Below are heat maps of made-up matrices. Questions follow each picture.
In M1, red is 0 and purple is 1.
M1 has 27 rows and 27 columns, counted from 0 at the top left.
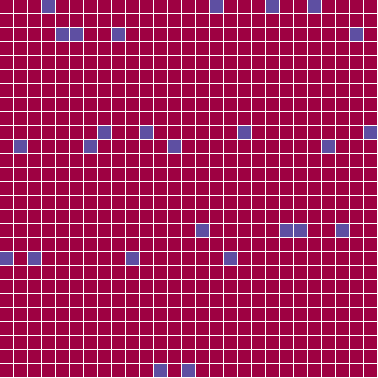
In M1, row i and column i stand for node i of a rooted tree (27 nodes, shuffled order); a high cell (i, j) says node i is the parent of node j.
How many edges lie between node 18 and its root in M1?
0
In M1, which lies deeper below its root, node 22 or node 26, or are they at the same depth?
the same depth
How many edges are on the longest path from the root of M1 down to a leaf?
3
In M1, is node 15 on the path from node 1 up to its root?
no
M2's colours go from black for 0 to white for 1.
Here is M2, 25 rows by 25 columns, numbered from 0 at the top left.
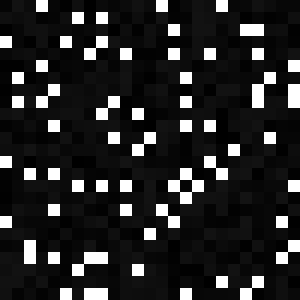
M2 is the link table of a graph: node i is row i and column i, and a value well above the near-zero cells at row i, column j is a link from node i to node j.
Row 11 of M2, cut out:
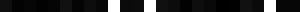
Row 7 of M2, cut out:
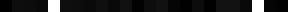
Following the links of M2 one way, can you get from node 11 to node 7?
yes
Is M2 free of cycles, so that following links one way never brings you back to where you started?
no
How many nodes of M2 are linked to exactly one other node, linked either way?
2
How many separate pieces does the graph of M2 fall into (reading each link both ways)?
1
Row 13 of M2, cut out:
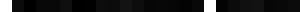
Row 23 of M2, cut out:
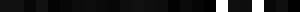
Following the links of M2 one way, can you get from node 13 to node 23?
yes
